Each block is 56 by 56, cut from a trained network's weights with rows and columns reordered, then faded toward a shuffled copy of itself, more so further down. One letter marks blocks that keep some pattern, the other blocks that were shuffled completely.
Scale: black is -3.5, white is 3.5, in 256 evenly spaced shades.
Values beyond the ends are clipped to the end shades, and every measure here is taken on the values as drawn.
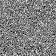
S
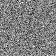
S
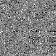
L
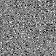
L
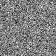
S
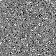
S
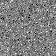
S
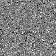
L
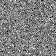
S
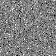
S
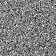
S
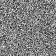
S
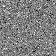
S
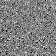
L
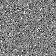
L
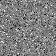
S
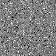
L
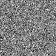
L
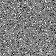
S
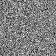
S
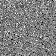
L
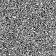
S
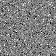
S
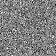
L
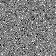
S
